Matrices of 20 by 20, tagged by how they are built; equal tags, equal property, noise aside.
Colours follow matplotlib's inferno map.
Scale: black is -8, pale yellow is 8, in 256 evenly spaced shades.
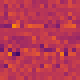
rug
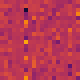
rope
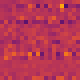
rug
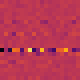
rug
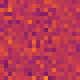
rope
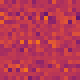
rug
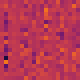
rope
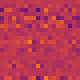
rug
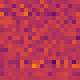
rug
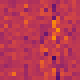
rope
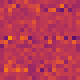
rug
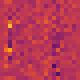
rope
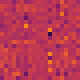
rope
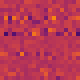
rug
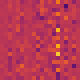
rope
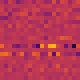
rug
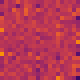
rope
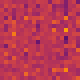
rope
